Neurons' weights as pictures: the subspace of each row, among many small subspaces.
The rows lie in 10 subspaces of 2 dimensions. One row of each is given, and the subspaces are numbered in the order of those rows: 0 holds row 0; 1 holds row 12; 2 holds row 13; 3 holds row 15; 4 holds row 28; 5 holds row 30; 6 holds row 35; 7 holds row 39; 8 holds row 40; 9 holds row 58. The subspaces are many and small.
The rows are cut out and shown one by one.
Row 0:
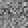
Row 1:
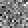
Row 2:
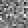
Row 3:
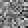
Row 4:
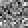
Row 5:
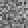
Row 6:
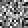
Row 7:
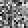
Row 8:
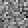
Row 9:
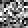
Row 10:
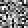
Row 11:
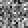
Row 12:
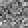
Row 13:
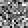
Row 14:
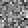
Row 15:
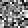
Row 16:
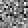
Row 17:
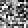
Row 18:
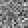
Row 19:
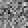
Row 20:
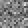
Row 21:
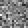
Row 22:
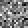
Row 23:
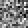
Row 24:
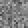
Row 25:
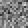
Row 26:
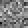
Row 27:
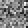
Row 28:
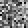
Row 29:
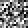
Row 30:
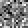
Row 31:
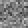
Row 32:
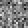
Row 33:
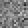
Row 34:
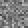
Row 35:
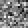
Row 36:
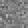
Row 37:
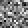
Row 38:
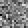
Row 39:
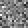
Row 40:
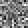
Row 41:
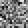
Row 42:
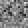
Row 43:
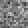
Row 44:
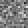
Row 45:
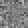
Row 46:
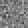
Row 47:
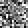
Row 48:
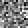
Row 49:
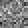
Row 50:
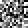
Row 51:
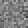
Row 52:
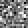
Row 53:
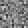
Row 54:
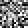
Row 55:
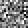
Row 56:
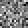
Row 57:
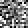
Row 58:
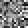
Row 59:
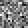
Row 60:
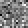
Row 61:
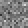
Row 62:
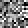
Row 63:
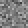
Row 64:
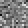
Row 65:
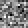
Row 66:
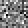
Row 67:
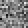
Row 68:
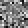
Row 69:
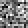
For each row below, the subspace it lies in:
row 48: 3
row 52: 5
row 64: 5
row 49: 1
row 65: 6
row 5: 4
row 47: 2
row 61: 2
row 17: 6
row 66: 9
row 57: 5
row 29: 8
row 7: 4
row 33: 8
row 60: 5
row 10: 8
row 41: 6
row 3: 9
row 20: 2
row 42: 5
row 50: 7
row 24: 4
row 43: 6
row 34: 9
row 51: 3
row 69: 6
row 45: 3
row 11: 4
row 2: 7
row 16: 7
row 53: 8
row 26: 1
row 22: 2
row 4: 1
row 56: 7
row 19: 0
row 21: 2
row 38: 2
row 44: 5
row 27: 0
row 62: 9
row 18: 8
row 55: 9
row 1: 7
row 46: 9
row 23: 4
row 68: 3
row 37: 6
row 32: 4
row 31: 1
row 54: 8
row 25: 0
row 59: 0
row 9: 1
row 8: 3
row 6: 7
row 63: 1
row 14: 3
